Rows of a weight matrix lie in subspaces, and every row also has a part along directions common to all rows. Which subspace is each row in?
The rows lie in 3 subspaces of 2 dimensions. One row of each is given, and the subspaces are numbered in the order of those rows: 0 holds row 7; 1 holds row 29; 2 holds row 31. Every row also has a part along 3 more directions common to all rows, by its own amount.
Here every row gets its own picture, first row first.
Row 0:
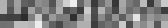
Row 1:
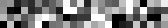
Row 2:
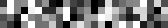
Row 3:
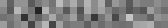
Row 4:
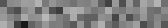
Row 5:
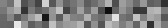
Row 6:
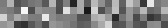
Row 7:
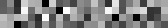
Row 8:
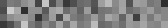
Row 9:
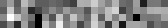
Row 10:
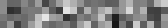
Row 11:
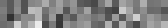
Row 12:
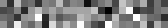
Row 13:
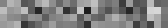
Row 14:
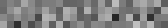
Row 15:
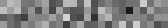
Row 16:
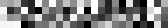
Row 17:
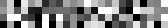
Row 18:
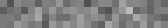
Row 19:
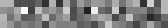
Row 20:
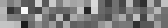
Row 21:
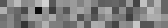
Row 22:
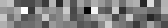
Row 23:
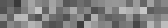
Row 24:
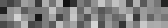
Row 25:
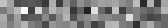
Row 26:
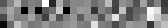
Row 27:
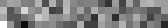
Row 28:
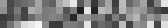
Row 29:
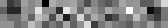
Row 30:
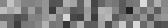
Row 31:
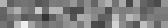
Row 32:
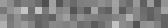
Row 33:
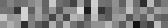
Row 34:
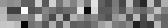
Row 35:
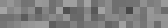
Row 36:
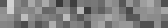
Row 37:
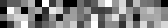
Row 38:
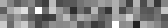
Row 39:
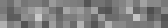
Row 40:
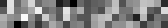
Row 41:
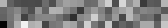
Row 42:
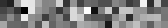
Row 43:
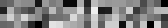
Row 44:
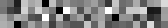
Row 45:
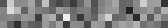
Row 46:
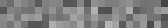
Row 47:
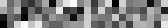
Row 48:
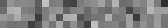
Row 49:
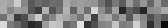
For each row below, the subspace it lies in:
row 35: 0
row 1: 2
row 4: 2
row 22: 2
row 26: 2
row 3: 1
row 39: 0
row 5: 0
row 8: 1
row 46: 0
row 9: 0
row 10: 2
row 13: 1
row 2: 1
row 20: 1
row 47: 2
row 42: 2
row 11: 0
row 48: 1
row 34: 1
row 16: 1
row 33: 1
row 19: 2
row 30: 1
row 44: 0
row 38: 2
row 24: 1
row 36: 1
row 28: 0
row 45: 1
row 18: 0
